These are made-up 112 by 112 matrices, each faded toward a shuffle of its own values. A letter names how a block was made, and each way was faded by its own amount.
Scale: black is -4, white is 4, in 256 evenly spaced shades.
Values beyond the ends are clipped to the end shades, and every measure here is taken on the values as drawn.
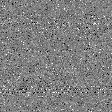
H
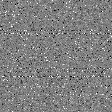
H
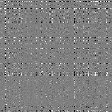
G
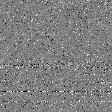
H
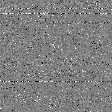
H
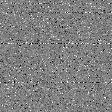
H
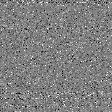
H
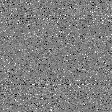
H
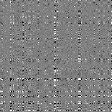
G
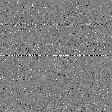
H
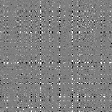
G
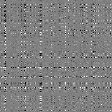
G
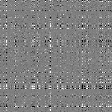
G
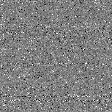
H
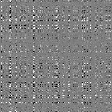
G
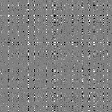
G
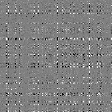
G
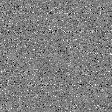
H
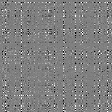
G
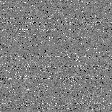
H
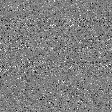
H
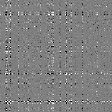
G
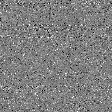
H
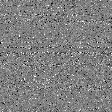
H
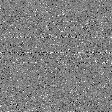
H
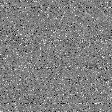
H
